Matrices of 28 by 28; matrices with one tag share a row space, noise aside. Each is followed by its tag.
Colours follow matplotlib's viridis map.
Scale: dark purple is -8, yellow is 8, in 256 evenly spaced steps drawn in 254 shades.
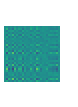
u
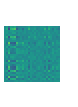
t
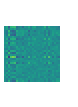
t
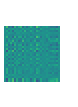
u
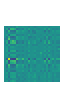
t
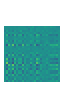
u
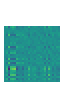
t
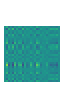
u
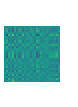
u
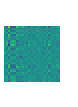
t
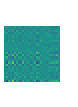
u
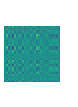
u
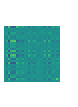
t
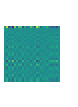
u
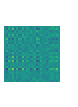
u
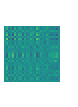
u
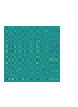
u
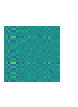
t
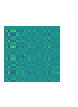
t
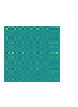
u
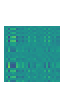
t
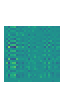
t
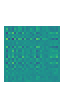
u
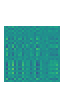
u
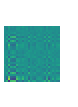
t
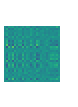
u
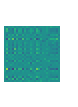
u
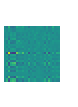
t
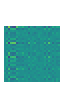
t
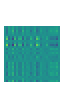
u
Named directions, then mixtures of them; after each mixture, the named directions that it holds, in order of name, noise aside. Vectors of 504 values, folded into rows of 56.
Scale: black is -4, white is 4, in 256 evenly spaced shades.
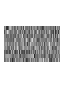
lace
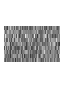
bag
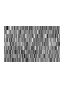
bag, lace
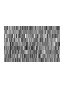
bag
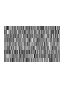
lace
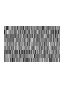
lace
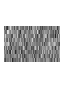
bag, lace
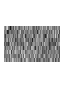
bag, lace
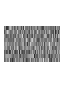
lace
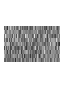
bag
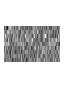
bag, lace
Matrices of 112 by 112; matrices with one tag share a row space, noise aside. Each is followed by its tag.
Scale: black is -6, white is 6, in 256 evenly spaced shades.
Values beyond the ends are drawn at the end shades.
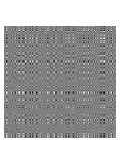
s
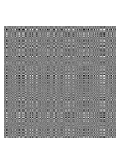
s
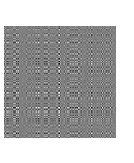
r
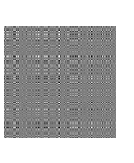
r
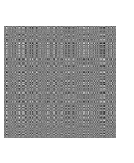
s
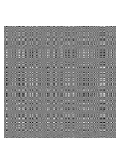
s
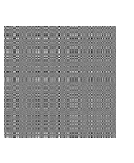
r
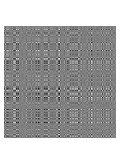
r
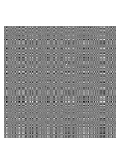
s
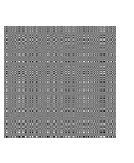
s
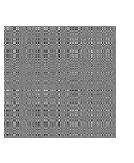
r
